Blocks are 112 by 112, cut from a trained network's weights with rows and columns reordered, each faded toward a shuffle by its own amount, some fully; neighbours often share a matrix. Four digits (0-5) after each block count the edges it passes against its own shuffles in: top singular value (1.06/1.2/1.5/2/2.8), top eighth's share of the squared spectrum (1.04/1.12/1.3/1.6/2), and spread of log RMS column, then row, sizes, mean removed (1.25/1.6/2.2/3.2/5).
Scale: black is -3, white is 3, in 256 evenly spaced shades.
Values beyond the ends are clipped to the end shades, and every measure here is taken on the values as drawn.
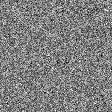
2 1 0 0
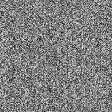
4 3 0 1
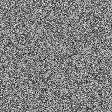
2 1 0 0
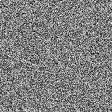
3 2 0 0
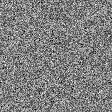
0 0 0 0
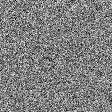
2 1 0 0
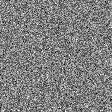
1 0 0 0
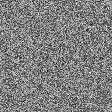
0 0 0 0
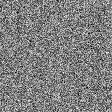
2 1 0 0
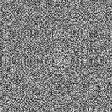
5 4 0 2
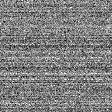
4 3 1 2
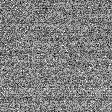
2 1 0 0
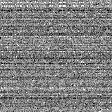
5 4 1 3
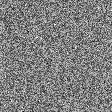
1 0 0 0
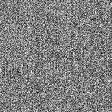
3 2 0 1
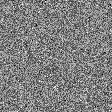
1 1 0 0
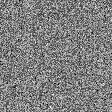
1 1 0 0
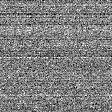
4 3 1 2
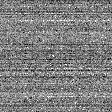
4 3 1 3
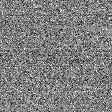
2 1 0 0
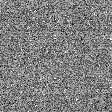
1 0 0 0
